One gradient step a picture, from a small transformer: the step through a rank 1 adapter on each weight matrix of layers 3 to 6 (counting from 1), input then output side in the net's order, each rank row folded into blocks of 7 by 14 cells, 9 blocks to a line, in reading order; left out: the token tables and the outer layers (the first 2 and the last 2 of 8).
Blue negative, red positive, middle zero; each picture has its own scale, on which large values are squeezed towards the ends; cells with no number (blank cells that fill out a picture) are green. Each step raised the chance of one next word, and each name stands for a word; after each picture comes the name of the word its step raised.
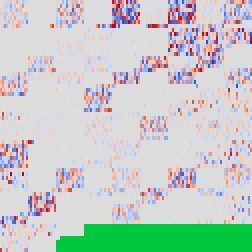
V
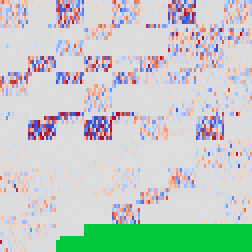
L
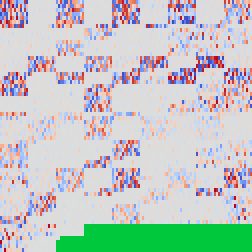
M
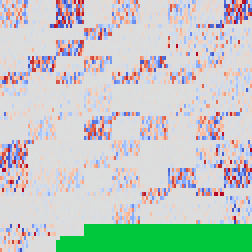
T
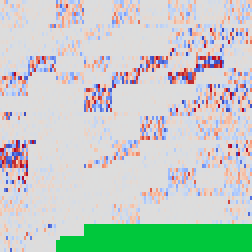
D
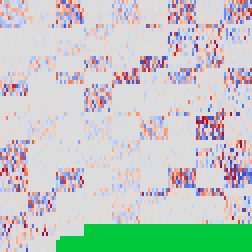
T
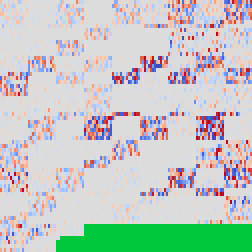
T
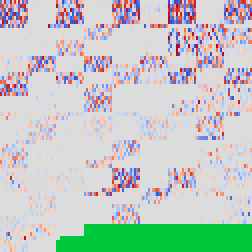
V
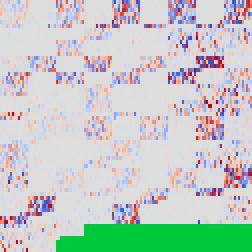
D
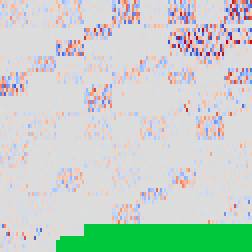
V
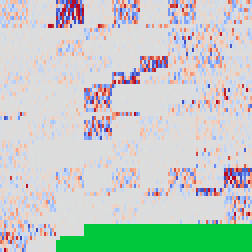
M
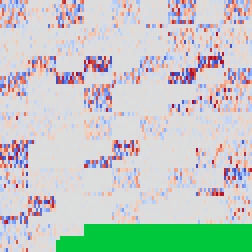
D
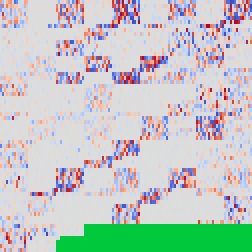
M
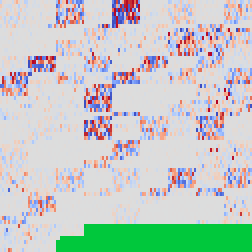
L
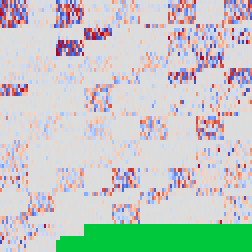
V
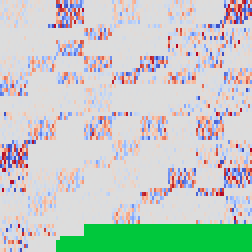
T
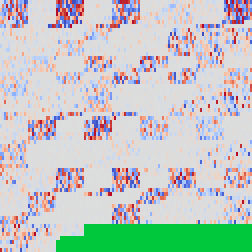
L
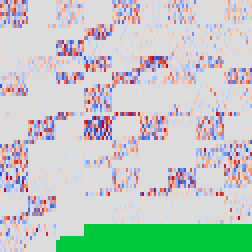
T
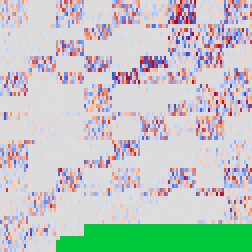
M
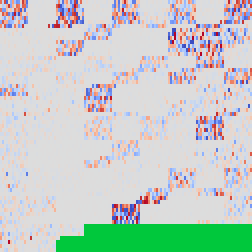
V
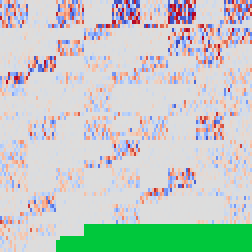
V
